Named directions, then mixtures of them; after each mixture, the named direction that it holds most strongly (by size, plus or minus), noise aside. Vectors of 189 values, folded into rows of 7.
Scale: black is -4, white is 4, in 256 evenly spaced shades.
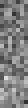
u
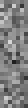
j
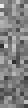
u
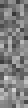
u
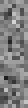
u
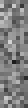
j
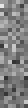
u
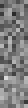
u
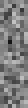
j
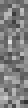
u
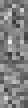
j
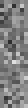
j
